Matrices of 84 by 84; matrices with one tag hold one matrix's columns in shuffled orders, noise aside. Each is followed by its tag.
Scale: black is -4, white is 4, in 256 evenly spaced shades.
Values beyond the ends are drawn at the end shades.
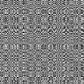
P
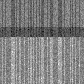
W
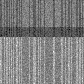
W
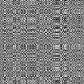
P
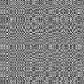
P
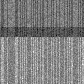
W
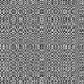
P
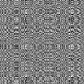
P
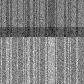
W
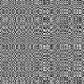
P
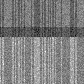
W
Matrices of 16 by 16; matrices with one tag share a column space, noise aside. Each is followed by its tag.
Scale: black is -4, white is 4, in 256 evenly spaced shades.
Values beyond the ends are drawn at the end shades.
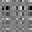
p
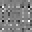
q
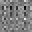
p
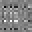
q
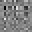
p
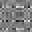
q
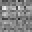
p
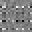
q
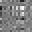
p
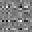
q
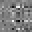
q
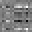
q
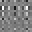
p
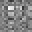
p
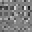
p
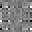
q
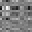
p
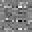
q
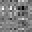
p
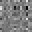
p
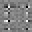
q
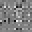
q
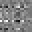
q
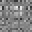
p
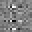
q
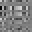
p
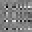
q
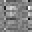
p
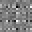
q
